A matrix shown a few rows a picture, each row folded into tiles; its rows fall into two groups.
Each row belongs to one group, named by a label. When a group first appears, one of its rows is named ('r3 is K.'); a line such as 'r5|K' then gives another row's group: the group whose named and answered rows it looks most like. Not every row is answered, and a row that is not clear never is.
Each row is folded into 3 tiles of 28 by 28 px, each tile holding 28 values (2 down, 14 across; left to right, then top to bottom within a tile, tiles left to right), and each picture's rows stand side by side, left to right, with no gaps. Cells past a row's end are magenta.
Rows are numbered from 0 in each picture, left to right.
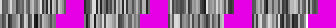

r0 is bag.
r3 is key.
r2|key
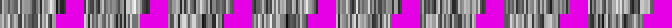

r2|bag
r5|key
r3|bag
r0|key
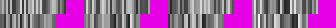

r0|bag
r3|key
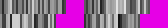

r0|bag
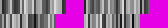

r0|bag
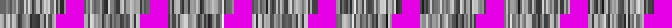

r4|key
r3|key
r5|bag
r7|key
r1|key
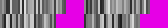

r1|bag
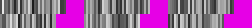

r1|key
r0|key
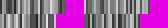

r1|bag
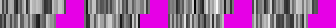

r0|bag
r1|bag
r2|key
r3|key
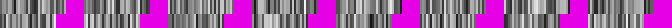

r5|bag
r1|key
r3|bag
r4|bag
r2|bag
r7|key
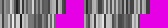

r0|bag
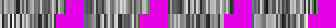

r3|key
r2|key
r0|bag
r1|bag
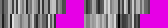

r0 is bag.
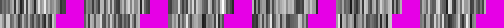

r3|bag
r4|key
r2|bag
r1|key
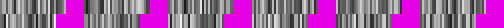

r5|key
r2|bag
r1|bag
